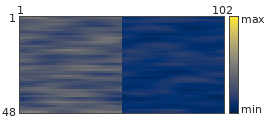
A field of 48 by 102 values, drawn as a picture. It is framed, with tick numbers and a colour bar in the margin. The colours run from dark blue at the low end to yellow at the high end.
It is made of 1 by 2 panels. Panel 1,1: low, streaked across. Panel 1,2: very low, streaked across, faint in contrast.
